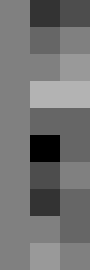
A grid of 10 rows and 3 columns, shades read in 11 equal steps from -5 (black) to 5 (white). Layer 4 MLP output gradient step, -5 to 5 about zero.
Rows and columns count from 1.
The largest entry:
2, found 2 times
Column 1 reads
0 0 0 0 0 0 0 0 0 0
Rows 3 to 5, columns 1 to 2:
0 0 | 0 2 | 0 -1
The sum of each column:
0 -12 -3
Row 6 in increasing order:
-5 -1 0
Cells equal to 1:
2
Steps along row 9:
same down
